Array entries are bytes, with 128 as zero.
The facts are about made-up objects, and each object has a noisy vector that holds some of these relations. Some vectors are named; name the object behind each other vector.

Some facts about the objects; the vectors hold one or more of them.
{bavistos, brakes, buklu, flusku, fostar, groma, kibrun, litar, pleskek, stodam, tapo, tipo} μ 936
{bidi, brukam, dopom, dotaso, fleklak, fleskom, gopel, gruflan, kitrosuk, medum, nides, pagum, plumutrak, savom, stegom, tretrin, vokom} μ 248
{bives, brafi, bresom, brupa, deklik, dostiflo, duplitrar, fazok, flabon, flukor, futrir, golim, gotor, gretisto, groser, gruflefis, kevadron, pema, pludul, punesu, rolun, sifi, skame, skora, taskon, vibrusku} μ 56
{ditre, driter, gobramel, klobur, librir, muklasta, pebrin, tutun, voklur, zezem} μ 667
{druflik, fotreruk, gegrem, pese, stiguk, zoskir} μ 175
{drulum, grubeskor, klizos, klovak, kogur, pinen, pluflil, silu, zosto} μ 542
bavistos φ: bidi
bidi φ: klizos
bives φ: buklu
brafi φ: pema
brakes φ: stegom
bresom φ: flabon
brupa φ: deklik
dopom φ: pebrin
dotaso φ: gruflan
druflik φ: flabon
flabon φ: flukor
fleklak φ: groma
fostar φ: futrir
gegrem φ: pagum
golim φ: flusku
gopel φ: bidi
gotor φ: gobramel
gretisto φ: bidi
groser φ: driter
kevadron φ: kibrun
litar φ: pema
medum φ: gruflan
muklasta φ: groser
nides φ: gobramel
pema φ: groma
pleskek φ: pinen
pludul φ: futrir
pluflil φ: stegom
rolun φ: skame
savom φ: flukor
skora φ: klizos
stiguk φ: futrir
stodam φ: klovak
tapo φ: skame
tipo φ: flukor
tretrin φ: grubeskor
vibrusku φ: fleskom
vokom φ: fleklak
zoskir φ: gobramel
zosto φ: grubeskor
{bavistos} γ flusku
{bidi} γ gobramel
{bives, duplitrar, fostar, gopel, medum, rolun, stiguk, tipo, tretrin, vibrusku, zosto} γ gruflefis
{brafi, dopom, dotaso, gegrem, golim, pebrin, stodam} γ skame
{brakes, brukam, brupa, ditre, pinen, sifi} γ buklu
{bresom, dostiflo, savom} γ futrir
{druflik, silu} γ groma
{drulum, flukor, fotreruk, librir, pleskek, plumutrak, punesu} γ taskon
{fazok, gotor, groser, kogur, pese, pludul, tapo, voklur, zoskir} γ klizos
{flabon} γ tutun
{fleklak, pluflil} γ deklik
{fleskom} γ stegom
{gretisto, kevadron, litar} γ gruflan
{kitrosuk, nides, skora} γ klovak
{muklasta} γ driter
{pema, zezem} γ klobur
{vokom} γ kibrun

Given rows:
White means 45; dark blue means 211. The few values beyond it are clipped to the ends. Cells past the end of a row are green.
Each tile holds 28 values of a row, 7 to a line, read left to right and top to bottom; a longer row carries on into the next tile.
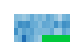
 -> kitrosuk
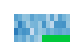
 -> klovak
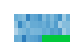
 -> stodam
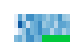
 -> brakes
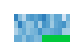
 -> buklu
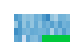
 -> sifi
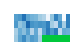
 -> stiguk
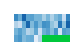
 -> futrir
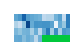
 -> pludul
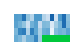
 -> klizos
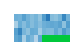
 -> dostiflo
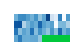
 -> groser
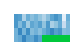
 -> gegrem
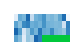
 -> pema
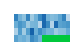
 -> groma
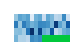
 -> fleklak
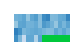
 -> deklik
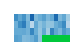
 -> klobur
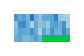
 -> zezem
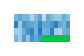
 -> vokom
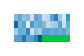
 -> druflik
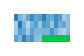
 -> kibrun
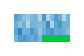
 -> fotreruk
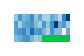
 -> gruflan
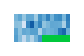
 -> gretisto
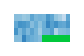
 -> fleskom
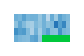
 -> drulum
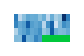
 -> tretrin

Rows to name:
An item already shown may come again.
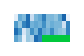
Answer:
pema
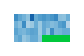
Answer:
tutun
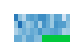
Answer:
buklu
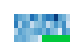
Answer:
gobramel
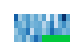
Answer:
zosto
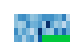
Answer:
rolun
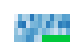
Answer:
stegom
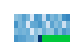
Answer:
bresom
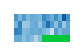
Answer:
gruflefis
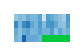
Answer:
dopom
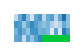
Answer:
skora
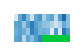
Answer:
skora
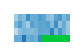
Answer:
pleskek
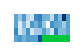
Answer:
flabon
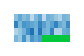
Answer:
vokom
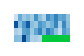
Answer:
nides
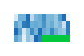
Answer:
pema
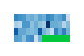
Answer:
skame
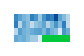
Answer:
gobramel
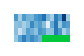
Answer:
tipo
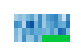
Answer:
gopel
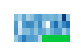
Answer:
savom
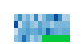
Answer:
zoskir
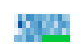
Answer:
brakes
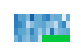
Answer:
driter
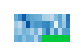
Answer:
pludul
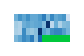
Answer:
tapo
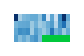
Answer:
grubeskor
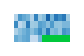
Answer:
gotor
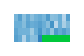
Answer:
brupa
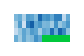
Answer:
bavistos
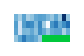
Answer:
savom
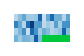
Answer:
bidi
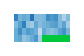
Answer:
pebrin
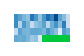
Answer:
gobramel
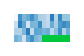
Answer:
pluflil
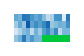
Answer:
fostar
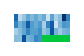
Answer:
tretrin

